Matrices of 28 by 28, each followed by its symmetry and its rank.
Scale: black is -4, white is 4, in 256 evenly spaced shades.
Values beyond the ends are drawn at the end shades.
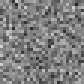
neither, full rank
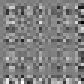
antisymmetric, rank two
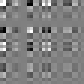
symmetric, rank one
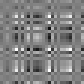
symmetric, rank one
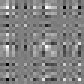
symmetric, rank two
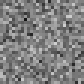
neither, full rank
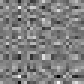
neither, rank three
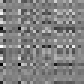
neither, rank two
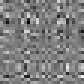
neither, rank three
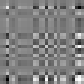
symmetric, rank one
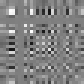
symmetric, rank two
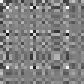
symmetric, rank two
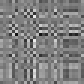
antisymmetric, rank two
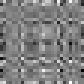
antisymmetric, rank two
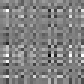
neither, rank two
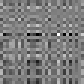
neither, rank two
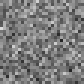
neither, full rank
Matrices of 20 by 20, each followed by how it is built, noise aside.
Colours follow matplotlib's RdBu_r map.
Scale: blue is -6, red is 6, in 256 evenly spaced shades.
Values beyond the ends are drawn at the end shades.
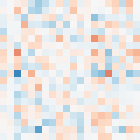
low rank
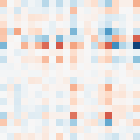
low rank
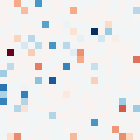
sparse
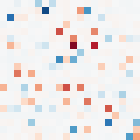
sparse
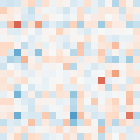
low rank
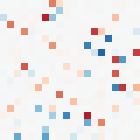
sparse
